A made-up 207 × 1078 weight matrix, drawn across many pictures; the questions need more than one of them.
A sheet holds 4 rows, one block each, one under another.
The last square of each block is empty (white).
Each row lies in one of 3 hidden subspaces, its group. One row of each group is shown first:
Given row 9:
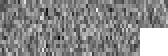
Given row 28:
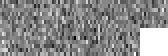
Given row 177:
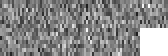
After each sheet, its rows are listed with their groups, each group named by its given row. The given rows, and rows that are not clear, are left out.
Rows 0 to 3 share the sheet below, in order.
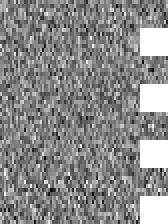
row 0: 9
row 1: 177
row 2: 177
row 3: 9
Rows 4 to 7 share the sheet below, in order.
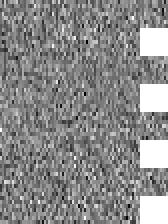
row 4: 28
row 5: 28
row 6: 28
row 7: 28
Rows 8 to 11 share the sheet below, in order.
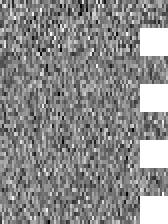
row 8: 177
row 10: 28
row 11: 9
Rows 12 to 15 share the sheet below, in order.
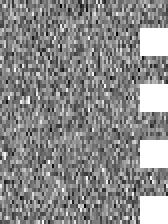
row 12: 177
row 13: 9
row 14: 177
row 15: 28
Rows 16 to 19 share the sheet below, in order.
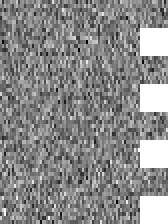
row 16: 28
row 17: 177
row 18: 9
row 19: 177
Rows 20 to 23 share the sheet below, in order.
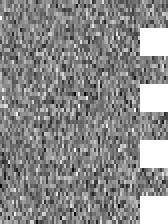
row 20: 28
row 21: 28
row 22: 28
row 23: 28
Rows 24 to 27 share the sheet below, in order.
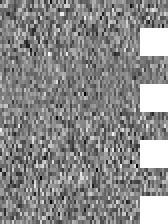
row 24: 9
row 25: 28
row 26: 28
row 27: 177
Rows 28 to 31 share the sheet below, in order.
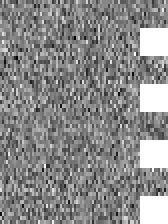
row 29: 28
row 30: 9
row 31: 9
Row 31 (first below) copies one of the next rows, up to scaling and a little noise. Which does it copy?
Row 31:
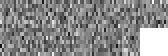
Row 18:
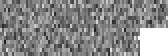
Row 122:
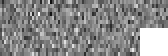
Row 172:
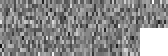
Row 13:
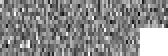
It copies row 172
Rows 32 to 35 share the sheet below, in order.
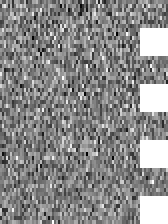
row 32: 177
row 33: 28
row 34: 28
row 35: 177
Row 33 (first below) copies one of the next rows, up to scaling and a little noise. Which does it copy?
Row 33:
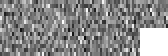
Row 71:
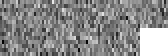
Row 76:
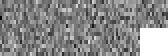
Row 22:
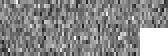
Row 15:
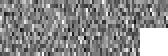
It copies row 15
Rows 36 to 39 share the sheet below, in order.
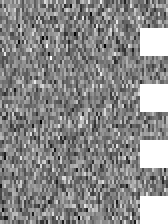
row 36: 9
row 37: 9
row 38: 177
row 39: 28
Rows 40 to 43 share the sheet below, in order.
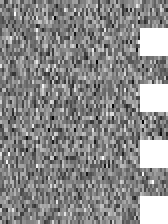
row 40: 9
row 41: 9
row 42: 9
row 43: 177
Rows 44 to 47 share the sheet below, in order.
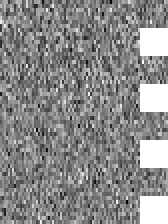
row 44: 9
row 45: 177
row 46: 9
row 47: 177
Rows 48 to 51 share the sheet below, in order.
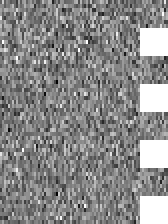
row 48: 28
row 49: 28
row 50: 9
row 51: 28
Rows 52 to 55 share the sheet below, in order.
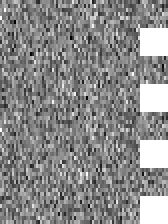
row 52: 28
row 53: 28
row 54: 28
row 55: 177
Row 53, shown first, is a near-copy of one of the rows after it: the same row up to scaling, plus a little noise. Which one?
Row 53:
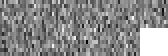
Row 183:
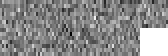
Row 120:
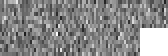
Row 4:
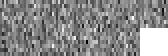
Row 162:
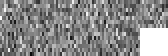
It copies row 4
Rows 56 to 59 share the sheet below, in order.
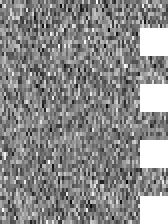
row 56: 177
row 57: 9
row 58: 177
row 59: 28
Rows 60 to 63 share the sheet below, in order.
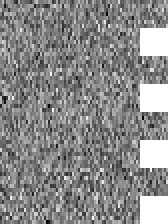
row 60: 28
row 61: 177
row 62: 177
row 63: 9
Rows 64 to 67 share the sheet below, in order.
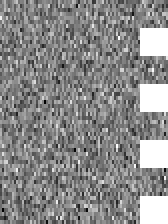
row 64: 28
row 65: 177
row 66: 28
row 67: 28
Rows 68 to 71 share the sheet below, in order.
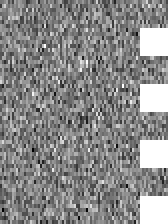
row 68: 177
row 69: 177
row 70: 177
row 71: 28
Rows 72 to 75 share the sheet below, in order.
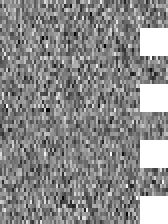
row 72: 9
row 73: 9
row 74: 9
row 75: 28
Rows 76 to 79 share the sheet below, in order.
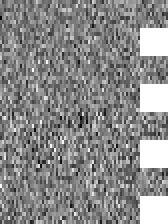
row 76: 28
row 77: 9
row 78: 177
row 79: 28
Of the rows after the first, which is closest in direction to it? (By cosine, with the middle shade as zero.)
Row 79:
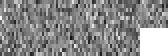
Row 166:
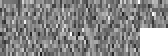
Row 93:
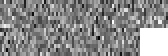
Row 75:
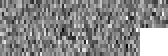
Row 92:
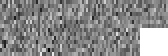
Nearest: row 75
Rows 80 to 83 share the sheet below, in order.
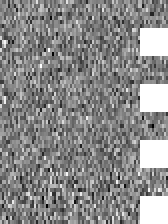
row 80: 177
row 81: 177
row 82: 177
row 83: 9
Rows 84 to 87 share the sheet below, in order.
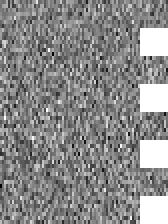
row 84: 177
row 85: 9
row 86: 28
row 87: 28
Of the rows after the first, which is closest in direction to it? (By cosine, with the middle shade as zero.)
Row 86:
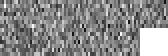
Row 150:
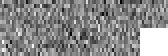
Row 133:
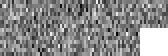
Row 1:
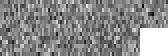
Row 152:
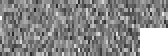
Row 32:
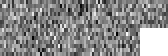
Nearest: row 152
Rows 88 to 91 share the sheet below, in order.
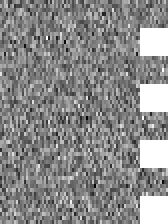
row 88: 9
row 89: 28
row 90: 177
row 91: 28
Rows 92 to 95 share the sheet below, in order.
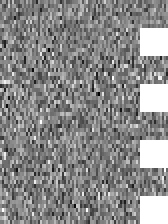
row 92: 177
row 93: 9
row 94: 177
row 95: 28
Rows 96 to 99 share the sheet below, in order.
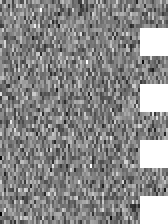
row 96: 177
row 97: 177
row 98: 9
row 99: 9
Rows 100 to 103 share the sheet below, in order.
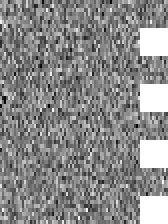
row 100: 9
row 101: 177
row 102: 177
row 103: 28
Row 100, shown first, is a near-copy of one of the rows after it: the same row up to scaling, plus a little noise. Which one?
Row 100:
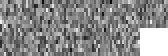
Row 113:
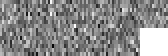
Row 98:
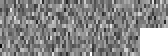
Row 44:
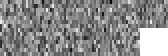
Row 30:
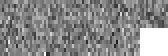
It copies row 44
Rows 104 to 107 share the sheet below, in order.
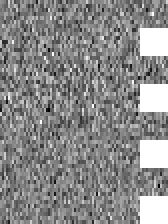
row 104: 177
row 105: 9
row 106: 177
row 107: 9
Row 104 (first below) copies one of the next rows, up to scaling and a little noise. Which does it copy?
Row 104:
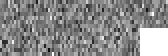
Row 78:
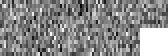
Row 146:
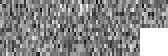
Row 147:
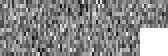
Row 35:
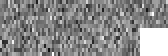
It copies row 35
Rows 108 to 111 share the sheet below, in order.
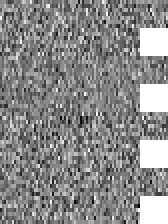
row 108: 28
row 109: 28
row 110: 177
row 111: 9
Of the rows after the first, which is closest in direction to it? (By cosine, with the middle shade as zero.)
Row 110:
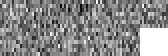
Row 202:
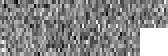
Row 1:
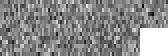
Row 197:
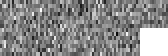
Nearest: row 197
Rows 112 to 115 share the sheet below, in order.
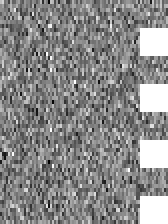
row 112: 9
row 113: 9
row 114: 177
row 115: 9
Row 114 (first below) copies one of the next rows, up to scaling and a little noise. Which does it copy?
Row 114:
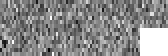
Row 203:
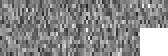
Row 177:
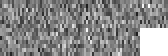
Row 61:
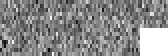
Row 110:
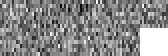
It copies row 61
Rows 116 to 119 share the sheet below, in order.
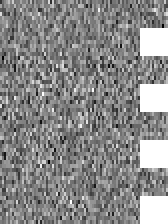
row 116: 9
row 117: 9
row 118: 177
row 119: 28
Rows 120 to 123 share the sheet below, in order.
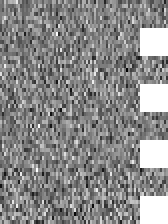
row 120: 28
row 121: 28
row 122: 9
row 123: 28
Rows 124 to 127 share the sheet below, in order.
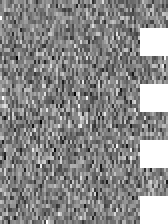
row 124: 28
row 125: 28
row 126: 177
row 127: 9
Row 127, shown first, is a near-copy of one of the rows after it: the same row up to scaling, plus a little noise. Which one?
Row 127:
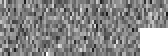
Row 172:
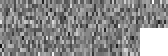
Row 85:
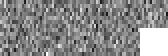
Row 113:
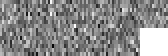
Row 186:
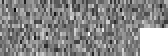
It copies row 85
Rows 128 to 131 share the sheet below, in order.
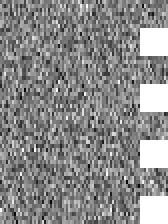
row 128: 177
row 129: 28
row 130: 9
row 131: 9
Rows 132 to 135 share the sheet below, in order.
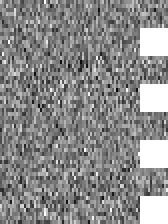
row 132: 9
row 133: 177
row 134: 28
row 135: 9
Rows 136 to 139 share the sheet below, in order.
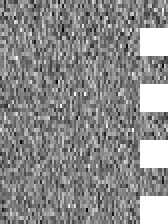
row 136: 28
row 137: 28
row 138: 28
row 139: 28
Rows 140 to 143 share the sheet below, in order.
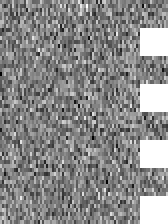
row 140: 177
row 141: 28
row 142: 28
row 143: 28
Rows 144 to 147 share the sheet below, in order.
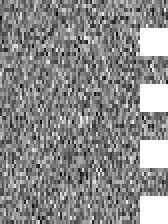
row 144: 28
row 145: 28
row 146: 177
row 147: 177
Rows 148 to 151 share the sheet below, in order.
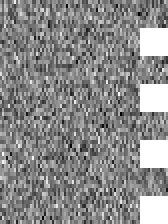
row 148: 9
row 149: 28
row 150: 28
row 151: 9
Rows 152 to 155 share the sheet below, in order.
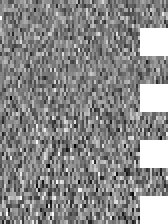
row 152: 28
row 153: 9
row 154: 9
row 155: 9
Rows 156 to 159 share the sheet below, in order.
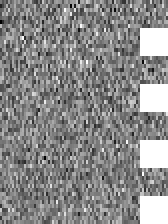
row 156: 9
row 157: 177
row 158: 177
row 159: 177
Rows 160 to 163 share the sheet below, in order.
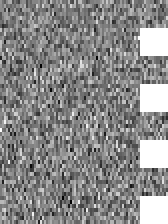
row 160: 9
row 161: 177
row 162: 28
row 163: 28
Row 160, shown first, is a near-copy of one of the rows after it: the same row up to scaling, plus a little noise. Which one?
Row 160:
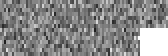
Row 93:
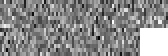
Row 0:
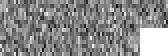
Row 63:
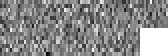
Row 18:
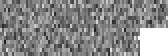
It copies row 18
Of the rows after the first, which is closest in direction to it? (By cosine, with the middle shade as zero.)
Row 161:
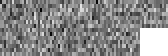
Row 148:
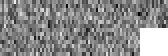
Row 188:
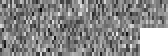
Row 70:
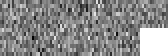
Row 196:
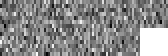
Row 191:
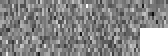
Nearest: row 188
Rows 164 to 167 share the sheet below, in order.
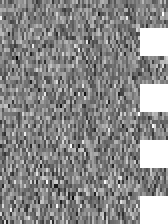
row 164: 28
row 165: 28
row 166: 28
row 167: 9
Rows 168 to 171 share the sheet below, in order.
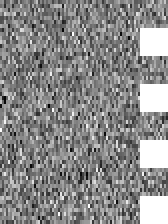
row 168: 28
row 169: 177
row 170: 28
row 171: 177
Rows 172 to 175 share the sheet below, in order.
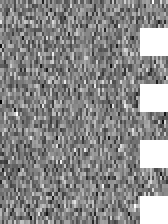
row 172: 9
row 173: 9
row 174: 28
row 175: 9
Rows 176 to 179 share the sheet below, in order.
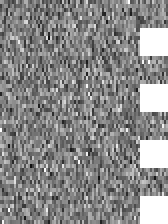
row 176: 9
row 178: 28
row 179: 9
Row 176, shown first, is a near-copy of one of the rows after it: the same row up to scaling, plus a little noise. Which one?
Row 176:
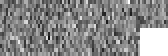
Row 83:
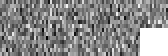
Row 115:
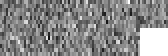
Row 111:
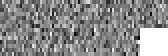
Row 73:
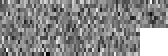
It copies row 115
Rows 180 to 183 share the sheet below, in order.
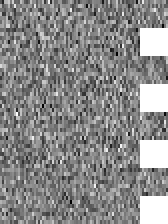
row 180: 9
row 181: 9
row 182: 28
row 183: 28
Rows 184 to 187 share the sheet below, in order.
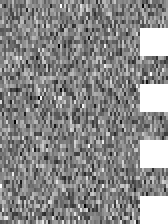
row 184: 177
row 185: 28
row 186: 9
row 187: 28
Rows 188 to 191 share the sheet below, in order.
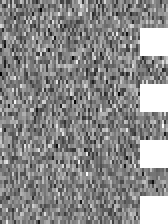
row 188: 177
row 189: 28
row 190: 28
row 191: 177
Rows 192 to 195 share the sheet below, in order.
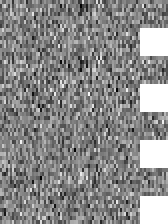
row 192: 177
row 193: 177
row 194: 28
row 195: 177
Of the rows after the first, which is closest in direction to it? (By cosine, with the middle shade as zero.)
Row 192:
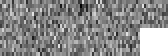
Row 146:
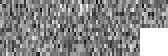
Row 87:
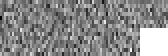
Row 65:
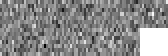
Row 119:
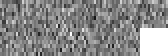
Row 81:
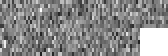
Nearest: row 81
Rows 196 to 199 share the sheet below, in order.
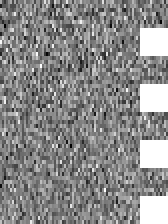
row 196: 9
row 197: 177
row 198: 28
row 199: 28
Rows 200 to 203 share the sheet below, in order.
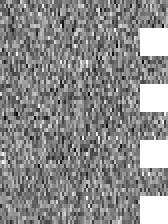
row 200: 9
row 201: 177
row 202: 28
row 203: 177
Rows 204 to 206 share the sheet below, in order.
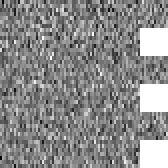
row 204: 9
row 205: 9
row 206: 9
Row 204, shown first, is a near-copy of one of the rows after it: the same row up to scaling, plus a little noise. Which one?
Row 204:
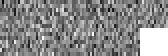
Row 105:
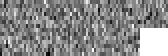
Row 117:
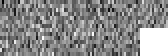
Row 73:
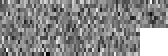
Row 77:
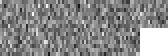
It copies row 117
